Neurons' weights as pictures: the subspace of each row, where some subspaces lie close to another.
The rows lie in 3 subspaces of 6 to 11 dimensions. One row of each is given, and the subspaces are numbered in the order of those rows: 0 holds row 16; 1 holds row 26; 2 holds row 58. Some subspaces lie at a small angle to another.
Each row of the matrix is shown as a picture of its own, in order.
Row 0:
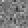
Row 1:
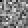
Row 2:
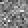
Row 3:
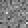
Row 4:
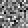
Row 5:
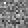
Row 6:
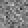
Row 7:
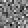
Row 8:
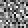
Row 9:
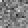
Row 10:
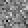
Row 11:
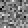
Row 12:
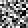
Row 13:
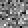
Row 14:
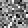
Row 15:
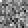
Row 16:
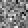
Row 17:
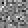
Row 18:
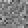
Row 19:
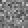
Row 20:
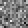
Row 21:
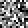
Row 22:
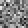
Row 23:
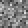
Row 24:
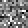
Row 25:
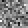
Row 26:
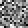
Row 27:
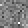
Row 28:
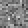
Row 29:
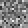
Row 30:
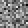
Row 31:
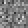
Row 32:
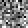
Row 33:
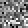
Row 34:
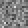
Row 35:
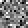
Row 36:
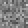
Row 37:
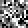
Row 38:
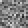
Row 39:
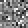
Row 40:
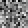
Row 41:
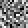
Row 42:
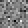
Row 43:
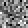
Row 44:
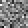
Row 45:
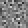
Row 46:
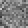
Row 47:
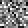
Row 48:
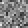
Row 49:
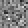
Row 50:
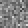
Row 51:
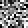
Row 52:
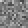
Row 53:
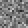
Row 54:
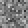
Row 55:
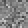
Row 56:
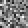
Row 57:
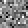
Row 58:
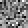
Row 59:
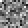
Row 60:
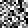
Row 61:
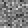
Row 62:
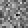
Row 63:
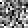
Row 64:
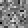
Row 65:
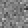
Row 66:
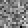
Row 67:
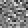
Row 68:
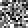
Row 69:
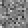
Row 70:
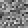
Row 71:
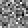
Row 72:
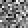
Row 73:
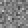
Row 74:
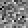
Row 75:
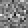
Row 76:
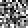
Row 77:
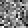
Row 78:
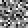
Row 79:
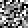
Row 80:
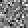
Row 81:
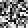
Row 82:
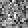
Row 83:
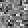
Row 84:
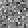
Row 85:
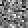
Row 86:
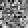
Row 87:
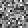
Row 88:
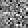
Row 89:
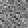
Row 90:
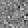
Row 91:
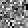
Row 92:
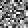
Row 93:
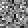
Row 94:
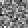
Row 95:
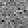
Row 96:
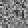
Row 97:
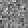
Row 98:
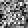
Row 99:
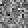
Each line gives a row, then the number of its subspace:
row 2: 0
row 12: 0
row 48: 0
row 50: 0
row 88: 2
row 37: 1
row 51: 2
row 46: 1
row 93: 0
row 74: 0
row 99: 0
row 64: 2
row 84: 2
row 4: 0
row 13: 1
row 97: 0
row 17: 1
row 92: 0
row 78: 2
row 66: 2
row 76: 2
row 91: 0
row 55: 2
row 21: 0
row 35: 0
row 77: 0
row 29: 0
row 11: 1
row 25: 2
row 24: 0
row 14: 0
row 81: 1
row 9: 2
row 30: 2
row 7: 1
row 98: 0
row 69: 0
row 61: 2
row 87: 0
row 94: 0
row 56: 2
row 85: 0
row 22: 2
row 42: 0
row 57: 1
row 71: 0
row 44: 1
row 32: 2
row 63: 0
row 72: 0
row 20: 1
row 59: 0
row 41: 2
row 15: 0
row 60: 0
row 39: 2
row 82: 0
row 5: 2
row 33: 2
